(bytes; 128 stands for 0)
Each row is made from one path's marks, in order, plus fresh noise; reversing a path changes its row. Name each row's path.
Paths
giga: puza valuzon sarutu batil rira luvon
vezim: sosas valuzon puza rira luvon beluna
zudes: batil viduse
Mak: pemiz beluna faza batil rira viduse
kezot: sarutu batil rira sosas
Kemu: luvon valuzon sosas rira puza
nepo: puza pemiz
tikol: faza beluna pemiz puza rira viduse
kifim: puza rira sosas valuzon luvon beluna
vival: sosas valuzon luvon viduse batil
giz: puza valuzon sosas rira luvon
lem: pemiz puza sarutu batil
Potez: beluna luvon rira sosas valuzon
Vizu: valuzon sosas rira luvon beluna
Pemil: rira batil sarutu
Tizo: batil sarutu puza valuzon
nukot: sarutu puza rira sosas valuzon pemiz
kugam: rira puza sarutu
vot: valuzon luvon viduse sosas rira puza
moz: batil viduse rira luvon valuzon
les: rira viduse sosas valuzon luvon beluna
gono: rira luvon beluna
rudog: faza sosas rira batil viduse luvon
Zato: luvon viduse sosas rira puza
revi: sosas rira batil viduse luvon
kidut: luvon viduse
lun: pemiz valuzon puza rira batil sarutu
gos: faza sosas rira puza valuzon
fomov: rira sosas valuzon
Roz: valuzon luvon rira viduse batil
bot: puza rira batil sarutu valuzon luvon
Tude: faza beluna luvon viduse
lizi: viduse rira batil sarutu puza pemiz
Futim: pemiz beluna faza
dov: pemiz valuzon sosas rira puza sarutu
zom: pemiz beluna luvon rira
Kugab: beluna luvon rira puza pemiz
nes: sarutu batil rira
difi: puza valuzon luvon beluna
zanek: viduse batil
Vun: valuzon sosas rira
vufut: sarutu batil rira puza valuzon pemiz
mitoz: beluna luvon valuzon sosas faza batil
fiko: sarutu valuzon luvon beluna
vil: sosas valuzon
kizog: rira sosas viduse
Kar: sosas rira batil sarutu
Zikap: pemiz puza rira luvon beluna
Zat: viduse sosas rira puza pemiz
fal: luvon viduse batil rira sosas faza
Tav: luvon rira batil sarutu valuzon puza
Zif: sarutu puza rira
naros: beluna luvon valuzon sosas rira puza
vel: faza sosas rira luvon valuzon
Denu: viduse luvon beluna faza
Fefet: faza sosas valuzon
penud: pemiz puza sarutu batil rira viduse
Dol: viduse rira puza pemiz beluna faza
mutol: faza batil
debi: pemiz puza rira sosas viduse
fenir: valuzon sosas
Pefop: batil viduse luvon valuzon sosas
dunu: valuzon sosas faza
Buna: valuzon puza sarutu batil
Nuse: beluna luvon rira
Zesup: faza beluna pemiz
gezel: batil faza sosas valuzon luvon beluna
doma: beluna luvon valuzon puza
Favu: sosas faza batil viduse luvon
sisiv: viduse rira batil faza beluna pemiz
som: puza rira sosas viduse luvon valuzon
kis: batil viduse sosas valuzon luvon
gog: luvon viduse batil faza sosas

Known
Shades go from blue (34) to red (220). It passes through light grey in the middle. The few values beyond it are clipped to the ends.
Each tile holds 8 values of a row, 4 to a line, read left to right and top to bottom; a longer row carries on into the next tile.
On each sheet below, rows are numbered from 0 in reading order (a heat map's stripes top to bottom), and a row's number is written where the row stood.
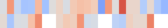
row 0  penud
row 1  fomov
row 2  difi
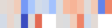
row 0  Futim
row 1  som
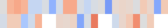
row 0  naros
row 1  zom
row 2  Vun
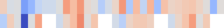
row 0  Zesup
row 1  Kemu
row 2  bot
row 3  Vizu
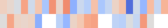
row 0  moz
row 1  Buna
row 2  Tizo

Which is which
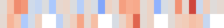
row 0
Potez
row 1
fenir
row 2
vot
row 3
Tav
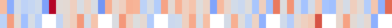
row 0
rudog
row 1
vezim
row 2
gog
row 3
kifim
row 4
zudes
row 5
lun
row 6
zanek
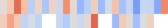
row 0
Denu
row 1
nepo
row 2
Fefet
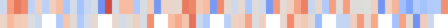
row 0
kidut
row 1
gos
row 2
debi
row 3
les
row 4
vil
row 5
fal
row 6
giz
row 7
gezel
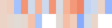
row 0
Pemil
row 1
Nuse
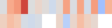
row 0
gono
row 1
kugam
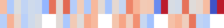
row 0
vel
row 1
fiko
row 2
kizog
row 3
Zat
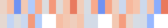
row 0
nes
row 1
Dol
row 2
sisiv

